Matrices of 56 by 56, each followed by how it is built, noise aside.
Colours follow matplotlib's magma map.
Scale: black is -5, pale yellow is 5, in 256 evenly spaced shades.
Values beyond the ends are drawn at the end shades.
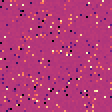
sparse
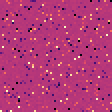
sparse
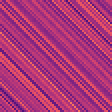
Toeplitz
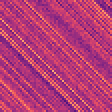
Toeplitz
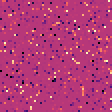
sparse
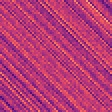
Toeplitz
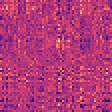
low rank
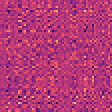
low rank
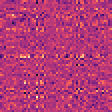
low rank
